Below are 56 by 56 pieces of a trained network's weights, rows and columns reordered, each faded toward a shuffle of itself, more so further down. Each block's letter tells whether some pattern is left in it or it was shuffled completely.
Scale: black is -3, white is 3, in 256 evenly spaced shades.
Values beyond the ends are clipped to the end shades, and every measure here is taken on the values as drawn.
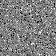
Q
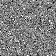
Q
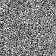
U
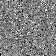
Q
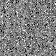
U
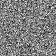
Q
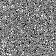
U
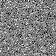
Q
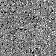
U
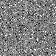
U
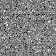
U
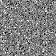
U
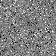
Q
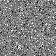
Q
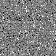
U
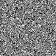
U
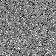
Q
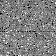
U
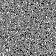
Q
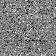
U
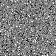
Q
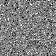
U
